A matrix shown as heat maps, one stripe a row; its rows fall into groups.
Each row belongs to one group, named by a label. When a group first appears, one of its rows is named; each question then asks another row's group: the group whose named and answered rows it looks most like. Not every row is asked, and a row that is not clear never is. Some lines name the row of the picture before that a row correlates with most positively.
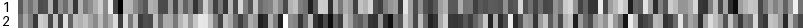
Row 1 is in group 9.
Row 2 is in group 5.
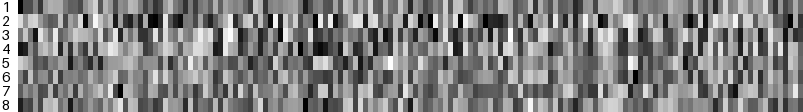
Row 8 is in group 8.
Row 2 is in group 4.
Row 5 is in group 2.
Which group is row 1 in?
8
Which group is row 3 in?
5
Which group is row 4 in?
5
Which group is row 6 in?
5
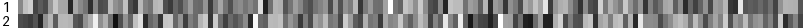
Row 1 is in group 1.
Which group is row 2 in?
8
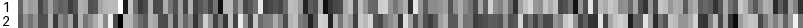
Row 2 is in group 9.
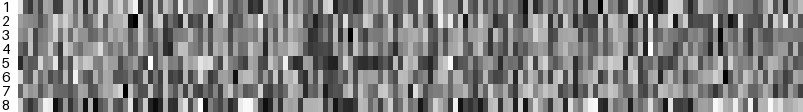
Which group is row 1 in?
2
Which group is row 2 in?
1
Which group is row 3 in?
1
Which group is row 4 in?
1
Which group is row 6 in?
4
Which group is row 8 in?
4
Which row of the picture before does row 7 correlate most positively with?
1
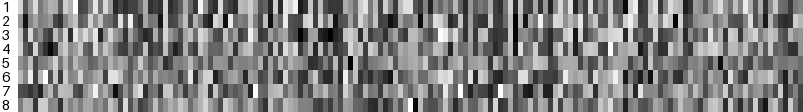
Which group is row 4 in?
4
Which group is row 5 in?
1
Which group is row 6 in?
5
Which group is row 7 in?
8
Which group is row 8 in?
5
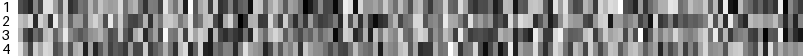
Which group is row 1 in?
8
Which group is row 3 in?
8
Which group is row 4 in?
4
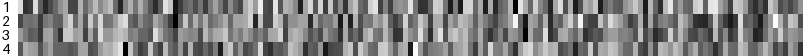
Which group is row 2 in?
1
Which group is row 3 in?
1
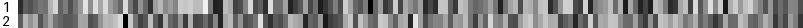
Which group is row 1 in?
5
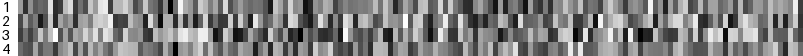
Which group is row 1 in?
2
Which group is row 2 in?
9
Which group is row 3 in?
5
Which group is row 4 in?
2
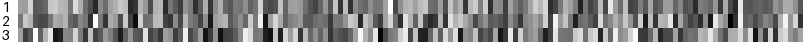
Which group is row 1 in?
1
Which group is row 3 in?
4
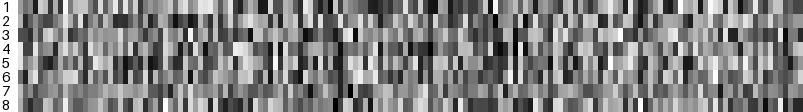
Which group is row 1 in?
5
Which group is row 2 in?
4
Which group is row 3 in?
8
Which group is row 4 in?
4
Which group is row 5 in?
4
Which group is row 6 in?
4
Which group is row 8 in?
8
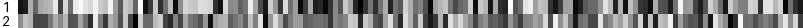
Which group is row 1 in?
5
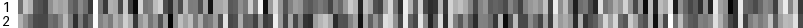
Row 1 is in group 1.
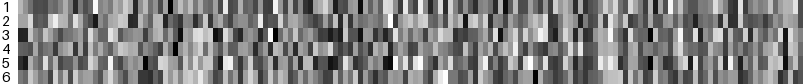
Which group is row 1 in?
2
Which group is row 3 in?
5
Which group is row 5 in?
5
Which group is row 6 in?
5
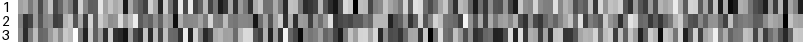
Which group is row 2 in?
2
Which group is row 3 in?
4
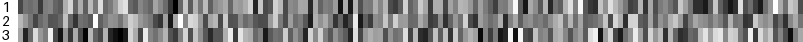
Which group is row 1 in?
1
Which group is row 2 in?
2
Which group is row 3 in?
4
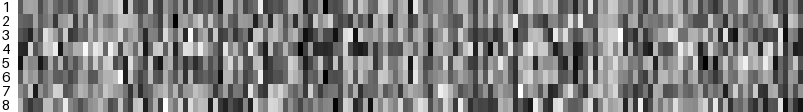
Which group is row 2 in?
2
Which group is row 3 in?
8
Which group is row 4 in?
5
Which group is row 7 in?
5
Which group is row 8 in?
8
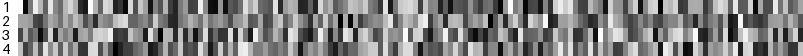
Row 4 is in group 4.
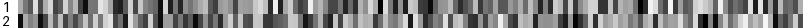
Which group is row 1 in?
4
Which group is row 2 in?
9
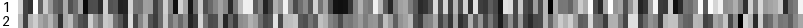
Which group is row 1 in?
4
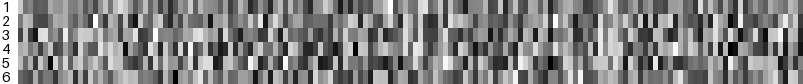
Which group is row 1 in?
2
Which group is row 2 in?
1
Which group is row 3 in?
5
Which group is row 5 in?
5
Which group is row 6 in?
2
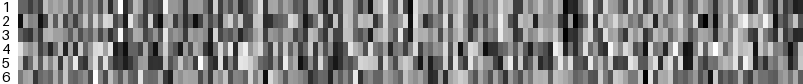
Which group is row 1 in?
8
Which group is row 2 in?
9
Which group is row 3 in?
8
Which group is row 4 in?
4
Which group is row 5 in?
4
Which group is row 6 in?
1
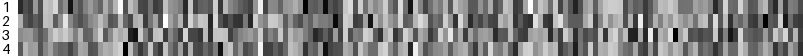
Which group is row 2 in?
8
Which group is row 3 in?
1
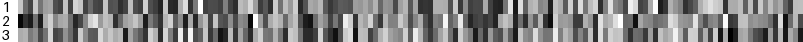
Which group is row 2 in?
8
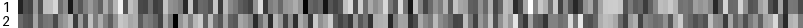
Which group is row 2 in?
2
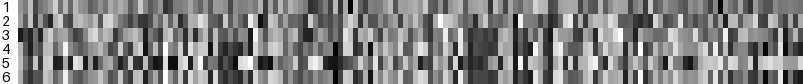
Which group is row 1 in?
1
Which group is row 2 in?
5
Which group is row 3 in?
8
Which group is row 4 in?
8
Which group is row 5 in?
4
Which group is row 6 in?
8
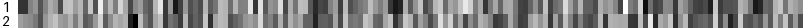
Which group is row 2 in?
1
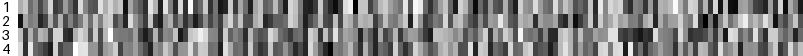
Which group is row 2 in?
9
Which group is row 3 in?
5
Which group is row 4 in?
5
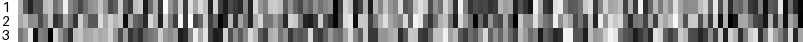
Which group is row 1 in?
8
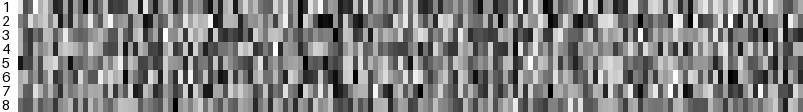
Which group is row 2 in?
5
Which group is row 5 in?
8
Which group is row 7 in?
4
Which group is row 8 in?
2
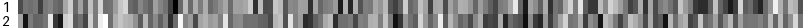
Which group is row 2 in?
2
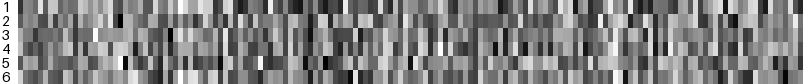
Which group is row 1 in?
5
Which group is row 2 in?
9
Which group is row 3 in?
2
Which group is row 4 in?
2
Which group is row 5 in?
9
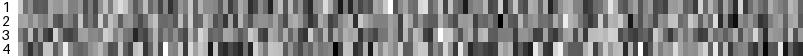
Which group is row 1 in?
2
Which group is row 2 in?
9
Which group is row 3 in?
5
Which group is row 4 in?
8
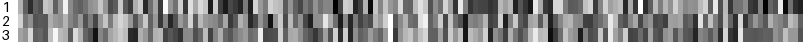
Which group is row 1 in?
8
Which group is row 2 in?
2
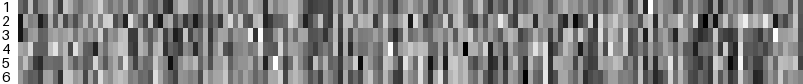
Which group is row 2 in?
9
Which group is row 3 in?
1
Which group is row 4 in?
1
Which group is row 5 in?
1
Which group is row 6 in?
1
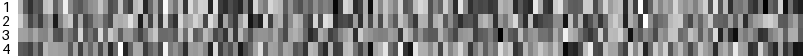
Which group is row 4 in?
8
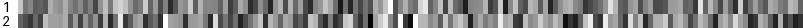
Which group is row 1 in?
2
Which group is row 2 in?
8
